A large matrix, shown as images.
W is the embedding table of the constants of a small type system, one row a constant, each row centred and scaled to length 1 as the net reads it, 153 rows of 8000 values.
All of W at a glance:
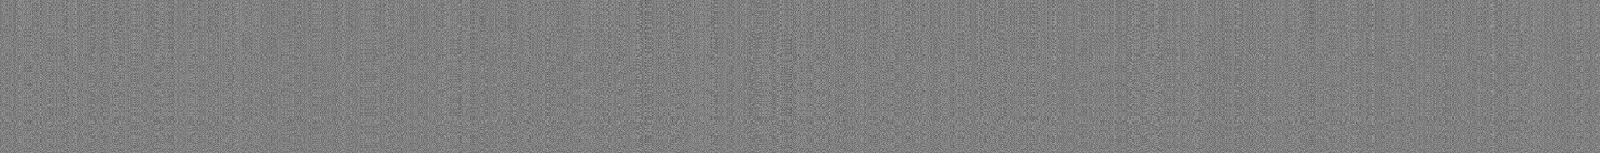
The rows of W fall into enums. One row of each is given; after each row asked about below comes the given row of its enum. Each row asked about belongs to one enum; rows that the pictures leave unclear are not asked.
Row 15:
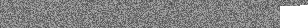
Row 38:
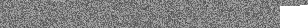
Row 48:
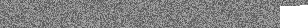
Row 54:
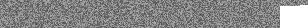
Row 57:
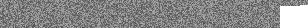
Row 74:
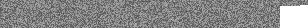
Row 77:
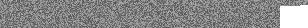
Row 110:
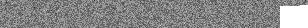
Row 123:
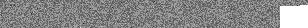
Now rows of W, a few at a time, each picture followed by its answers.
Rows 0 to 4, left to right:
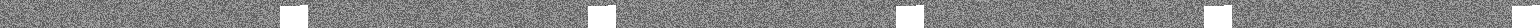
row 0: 48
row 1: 123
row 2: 15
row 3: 38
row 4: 54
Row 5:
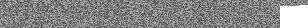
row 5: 54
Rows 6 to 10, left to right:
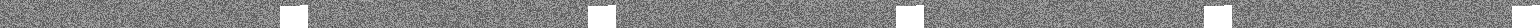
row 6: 48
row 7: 38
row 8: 77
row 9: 74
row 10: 54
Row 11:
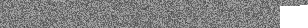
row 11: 38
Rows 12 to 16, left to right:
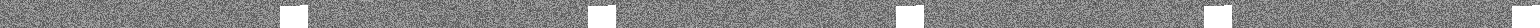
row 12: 48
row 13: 38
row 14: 123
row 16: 77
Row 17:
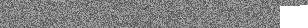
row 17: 38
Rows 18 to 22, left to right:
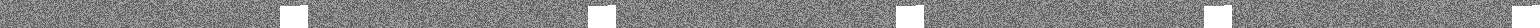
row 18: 77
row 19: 48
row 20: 48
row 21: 77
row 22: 57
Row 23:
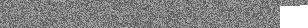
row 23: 38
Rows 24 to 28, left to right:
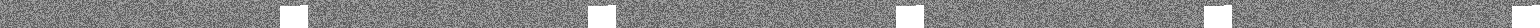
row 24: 77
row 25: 54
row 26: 54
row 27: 48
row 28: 48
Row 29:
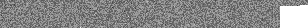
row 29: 123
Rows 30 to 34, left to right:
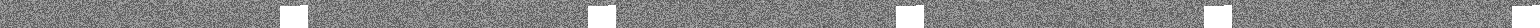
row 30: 77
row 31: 77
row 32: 123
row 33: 38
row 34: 15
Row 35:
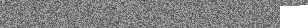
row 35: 110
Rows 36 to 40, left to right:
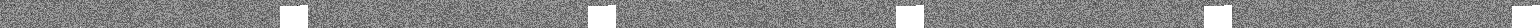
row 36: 123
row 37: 57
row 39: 15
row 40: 74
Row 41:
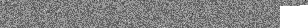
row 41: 110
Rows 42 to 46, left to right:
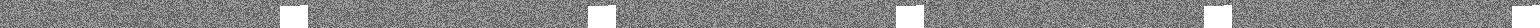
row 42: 38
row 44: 57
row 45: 110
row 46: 15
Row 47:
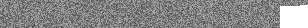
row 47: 57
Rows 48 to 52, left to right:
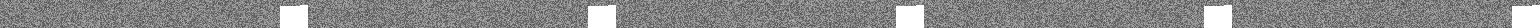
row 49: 74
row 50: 77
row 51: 48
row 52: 15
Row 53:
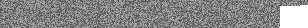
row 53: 74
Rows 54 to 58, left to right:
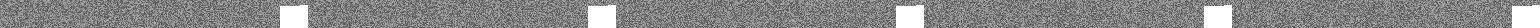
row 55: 54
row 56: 77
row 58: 57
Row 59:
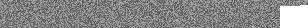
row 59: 77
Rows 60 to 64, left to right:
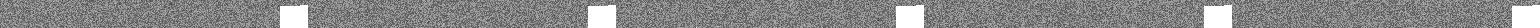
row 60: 15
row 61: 74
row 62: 123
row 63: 57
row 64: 77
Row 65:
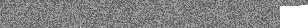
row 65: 123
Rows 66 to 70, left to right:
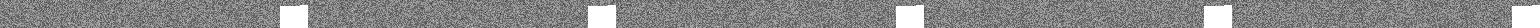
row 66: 48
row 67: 110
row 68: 123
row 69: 74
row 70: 123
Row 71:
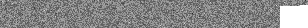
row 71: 110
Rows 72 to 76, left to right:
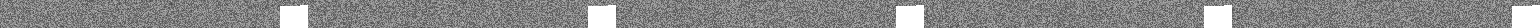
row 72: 15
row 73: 54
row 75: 57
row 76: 74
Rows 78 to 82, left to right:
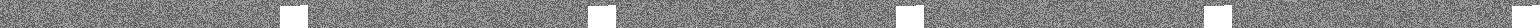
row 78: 57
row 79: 74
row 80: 123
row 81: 74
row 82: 38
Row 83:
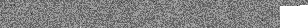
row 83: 123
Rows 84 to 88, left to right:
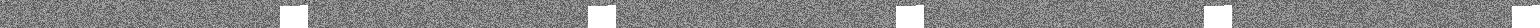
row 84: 110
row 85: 110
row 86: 48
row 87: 74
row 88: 123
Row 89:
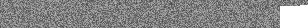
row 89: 15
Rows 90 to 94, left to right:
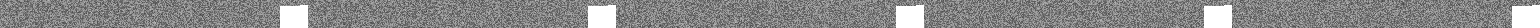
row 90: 54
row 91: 54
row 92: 57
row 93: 77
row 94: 15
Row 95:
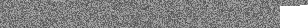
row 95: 38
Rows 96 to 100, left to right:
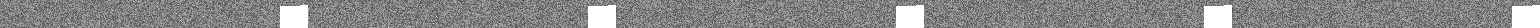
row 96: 48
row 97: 123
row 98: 74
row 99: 48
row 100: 74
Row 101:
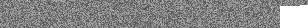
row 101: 38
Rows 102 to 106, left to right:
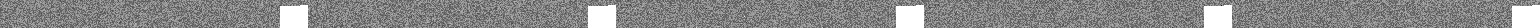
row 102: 74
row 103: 57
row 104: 123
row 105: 123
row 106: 77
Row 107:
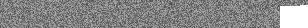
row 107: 15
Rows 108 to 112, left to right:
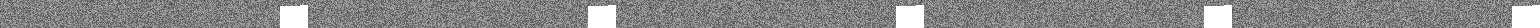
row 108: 15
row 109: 74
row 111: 48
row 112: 74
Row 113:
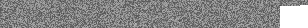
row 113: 74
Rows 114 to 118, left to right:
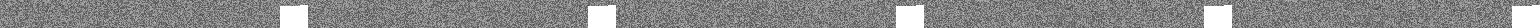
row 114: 54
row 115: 74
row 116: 57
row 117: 38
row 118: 38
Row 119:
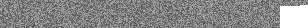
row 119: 57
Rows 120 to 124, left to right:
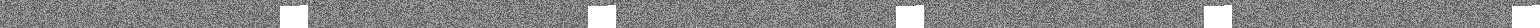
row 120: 110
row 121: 110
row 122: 123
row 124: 48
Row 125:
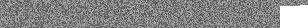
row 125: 54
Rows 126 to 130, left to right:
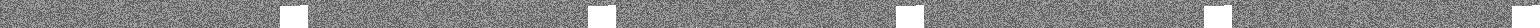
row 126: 74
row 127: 77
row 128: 123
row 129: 77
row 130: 110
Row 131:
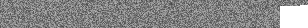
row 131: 15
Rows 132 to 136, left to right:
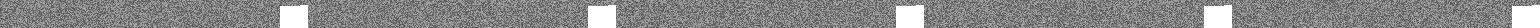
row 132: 74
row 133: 77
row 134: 54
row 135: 57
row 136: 48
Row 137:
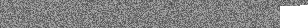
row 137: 15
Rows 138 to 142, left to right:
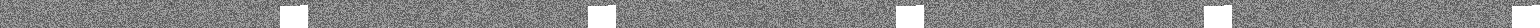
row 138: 15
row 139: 123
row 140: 38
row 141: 123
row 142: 48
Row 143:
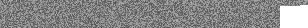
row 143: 77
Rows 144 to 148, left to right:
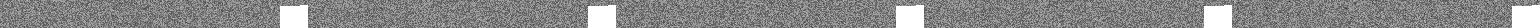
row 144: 38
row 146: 54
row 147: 74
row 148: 110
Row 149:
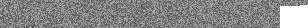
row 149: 57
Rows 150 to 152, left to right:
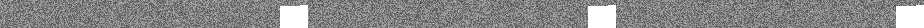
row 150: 77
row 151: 123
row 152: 15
